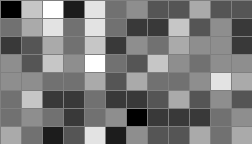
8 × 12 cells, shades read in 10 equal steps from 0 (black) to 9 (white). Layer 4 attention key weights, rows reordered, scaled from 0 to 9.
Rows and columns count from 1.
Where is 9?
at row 1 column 3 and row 4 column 5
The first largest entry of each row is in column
3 3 5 5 11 2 2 5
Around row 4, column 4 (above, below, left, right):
4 4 7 9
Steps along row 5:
same down same up down up down same up up down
